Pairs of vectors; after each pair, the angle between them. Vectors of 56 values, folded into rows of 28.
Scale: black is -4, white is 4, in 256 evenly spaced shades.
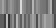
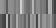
nearly parallel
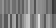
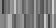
partly opposed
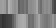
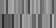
partly aligned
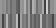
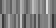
partly aligned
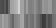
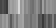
nearly parallel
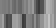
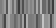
orthogonal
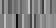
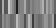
partly opposed
